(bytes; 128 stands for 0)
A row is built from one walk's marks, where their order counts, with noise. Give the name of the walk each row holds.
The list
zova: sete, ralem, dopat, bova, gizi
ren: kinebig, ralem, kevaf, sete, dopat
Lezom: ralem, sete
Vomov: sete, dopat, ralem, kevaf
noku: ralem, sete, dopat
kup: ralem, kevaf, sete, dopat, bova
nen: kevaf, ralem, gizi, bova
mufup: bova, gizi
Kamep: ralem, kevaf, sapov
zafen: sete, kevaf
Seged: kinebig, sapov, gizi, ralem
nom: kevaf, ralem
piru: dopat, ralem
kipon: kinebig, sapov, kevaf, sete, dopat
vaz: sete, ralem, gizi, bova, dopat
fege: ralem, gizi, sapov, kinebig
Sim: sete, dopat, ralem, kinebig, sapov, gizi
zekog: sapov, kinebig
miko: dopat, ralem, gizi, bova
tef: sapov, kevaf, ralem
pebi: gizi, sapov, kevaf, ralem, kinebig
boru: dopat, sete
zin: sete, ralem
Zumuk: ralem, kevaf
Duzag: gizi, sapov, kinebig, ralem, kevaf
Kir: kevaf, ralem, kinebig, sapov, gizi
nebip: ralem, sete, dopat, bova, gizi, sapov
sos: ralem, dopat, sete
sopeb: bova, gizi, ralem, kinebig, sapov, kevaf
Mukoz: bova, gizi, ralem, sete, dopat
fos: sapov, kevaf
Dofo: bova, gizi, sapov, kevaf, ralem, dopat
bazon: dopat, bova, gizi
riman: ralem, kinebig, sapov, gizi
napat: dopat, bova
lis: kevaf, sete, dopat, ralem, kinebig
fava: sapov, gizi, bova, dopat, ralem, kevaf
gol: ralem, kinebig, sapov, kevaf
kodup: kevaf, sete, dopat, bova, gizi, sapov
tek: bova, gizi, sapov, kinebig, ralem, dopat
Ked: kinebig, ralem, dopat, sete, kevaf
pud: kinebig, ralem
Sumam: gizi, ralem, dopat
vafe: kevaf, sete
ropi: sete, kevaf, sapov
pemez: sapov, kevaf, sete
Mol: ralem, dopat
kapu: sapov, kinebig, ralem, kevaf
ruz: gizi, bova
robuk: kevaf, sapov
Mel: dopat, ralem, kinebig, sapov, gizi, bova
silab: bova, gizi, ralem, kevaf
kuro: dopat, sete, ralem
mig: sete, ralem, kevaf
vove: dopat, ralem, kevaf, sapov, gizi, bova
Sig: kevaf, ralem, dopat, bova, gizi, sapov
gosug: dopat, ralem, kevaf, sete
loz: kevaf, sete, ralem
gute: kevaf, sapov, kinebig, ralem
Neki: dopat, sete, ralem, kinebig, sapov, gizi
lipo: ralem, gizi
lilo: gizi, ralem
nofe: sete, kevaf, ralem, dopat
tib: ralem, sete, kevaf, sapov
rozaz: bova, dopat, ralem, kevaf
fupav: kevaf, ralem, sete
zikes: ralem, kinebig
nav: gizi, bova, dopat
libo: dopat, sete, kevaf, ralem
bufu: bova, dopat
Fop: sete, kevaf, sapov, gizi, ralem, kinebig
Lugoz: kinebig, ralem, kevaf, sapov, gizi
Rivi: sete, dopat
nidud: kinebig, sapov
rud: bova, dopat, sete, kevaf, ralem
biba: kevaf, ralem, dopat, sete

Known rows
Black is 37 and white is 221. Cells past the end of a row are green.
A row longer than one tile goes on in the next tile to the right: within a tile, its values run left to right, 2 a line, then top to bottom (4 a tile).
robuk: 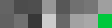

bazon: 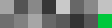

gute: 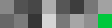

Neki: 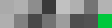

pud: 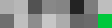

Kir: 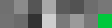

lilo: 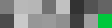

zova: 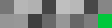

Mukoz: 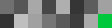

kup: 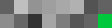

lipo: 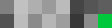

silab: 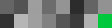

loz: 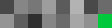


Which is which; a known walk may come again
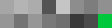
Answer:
miko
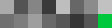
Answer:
bazon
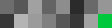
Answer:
silab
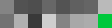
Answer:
pemez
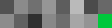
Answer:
loz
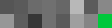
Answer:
kodup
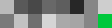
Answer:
kipon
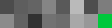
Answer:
vafe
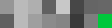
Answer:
Sumam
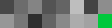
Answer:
zafen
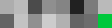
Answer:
pud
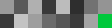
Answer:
nav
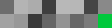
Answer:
zova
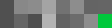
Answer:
nen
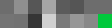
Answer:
Kir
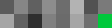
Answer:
lis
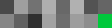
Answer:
fupav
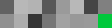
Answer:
zin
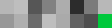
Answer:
Ked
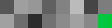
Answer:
nofe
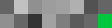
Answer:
kup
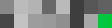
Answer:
lilo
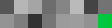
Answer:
mig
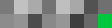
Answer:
nebip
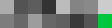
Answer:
napat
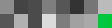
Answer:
fos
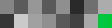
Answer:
sopeb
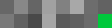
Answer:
Sig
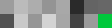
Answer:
fege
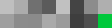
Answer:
Mel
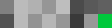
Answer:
lipo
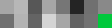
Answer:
gol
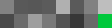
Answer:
rozaz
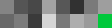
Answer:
gute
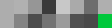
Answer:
Neki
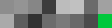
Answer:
libo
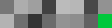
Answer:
Vomov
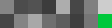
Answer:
bufu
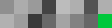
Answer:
Sim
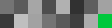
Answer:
Mukoz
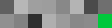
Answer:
tib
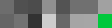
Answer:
robuk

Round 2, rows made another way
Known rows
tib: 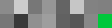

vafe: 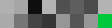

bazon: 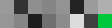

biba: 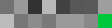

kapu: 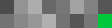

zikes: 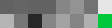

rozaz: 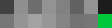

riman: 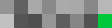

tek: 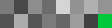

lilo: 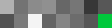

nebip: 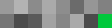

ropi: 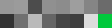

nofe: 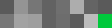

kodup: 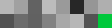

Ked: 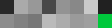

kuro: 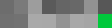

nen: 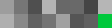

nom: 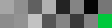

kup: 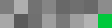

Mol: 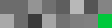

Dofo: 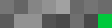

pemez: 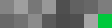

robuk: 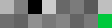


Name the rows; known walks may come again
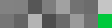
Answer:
pebi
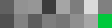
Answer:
kipon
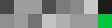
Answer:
Ked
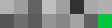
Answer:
kodup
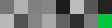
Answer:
Zumuk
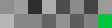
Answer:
fupav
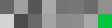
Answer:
sos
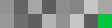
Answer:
Neki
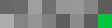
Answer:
Lugoz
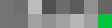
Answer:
kuro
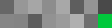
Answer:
zova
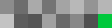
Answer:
riman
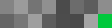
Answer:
pemez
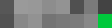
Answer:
rud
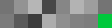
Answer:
noku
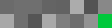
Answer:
Mol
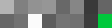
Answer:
lilo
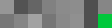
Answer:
Sumam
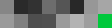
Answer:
boru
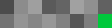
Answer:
kapu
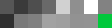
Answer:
nidud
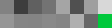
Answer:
Mel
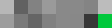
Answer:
Kir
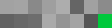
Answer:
nebip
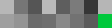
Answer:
nen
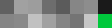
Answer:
Vomov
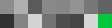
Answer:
ropi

